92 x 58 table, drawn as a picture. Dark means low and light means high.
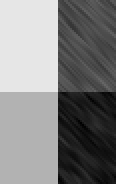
The table splits into 2 rows of 2 panels. Panel 1,1: very high, flat. Panel 1,2: low, slanting down to the right, faint in contrast. Panel 2,1: high, flat. Panel 2,2: very low, slanting down to the right, faint in contrast.
